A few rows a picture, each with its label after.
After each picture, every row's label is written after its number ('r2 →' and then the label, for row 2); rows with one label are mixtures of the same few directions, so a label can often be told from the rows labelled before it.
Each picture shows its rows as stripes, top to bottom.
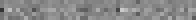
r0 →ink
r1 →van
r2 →van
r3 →ink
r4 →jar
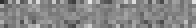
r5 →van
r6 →van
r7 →van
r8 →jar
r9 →jar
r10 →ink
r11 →van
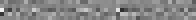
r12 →jar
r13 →van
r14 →van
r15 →van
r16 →ink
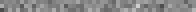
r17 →ink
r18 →ink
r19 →van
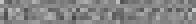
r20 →van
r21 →jar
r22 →jar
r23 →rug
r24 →rug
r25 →van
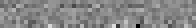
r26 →jar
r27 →rug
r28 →rug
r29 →van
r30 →jar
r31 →jar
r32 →ink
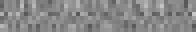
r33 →ink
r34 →ink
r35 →ink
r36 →jar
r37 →van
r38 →jar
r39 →van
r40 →van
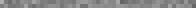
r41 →van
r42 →jar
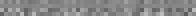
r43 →jar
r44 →ink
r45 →jar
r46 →ink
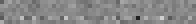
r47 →van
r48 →van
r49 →jar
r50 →van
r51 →ink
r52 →van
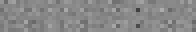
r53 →rug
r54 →ink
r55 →ink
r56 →van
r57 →rug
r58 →jar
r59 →ink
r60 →jar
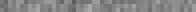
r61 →rug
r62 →van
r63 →van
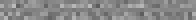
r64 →jar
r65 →rug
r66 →rug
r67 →jar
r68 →rug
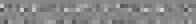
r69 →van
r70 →van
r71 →ink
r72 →ink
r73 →rug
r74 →rug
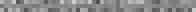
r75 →rug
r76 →van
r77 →jar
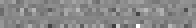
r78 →rug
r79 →jar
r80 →ink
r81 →ink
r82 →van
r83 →jar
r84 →ink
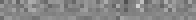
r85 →jar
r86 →ink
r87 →jar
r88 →van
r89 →van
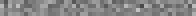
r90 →rug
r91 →jar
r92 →ink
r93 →jar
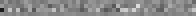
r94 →jar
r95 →ink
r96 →van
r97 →jar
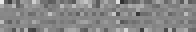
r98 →van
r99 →rug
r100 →ink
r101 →ink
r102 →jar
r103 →van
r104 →van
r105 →jar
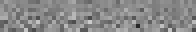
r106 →van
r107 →rug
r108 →jar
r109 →rug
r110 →van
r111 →van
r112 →ink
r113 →jar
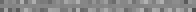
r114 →ink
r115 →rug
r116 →jar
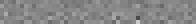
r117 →rug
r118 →ink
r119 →jar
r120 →rug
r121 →ink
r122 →ink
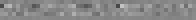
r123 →rug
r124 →van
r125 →jar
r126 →rug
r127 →jar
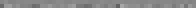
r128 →rug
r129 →van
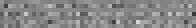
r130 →van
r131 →rug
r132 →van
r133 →jar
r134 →rug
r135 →ink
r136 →jar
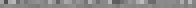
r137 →rug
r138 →van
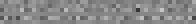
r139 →jar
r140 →ink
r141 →ink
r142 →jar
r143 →jar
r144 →van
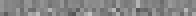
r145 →ink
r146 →ink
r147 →ink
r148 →van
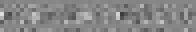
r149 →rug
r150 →jar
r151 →ink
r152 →van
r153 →van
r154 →ink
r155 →ink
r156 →ink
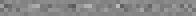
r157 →van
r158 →van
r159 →jar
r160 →jar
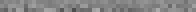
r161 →ink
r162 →jar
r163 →rug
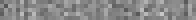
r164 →ink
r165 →rug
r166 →jar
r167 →ink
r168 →jar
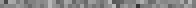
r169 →rug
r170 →ink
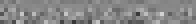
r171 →rug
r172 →rug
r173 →rug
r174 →ink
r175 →van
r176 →rug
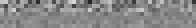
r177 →van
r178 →rug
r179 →rug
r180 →jar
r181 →jar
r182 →jar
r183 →rug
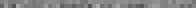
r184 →jar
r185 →rug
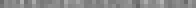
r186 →ink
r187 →ink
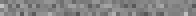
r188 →rug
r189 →van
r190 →rug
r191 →ink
